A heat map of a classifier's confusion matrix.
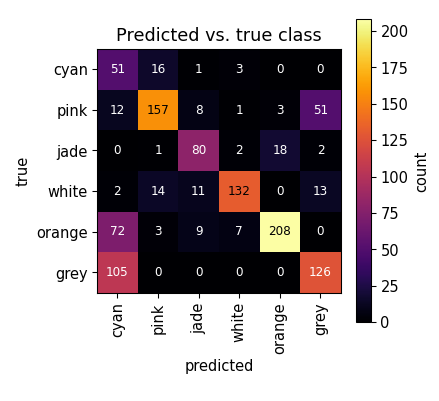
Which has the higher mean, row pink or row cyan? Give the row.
pink
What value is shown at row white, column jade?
11
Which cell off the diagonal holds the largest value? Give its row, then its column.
grey, cyan
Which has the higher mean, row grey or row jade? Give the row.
grey
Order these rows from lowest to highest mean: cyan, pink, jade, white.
cyan, jade, white, pink
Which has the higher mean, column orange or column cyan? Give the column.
cyan
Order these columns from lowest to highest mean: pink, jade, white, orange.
jade, white, pink, orange
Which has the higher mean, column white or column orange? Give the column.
orange
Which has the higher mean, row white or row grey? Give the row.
grey
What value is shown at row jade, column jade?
80
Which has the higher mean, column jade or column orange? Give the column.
orange
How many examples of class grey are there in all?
231
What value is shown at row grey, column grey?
126
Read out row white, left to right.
2 14 11 132 0 13
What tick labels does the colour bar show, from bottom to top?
0, 25, 50, 75, 100, 125, 150, 175, 200
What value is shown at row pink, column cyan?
12
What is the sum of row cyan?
71
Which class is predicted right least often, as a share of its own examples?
grey
